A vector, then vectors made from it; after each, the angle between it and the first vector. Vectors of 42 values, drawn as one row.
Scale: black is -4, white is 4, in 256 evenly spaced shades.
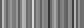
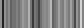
partly opposed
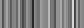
nearly opposite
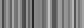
nearly opposite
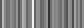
nearly parallel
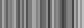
partly aligned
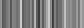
partly opposed
